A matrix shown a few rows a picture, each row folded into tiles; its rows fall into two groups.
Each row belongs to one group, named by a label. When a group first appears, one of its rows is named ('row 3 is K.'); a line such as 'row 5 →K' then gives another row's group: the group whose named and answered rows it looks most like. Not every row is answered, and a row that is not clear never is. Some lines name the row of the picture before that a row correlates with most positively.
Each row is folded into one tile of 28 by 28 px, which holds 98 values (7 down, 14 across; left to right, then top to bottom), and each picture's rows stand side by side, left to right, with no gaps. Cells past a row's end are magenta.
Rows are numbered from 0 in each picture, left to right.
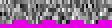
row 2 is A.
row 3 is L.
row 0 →A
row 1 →L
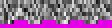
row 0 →L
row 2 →A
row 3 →A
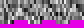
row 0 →L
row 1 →A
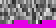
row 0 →A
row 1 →L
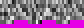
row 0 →A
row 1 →L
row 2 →A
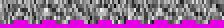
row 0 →L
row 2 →A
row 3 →L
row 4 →A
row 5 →L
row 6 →A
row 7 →A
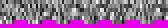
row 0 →A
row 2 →L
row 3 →L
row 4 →L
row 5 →L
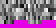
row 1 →L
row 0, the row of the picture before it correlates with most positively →2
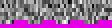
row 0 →A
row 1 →A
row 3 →L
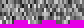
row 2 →A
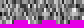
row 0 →A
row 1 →L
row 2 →L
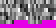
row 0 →A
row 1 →L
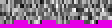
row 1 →A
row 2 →L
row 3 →A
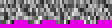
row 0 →A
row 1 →A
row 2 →L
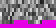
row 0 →L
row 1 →A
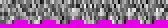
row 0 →A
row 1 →A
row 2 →L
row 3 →L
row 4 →L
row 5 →L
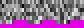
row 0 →A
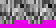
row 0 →A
